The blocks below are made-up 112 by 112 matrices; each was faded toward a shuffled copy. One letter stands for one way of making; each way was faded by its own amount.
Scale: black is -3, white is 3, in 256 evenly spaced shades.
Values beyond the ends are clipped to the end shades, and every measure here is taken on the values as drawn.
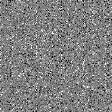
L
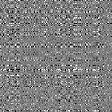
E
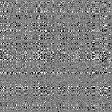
E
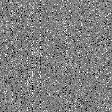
L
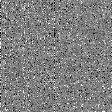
L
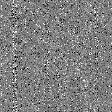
L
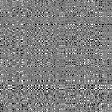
E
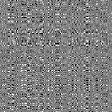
E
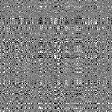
E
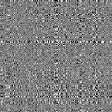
E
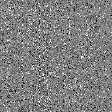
L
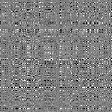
E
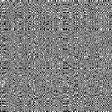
E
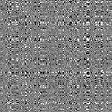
E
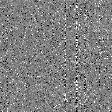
L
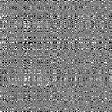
E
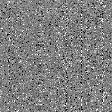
L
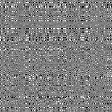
E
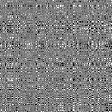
E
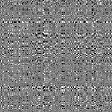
E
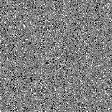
L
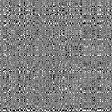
E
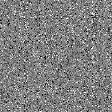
L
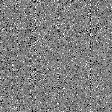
L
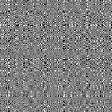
E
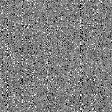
L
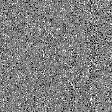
L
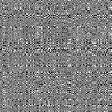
E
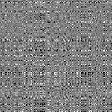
E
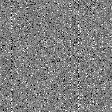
L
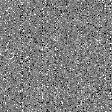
L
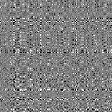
E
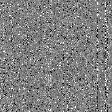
L
